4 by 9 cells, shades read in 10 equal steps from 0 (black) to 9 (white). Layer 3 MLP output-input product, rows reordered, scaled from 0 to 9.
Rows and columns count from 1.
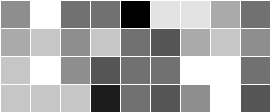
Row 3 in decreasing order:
9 9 9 7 5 4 4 4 3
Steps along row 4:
same same down up down up up down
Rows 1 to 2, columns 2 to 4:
9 4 4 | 7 5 7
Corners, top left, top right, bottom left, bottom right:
5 4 7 3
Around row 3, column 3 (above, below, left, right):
5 7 9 3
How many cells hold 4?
8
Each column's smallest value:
5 7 4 1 0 3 5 6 3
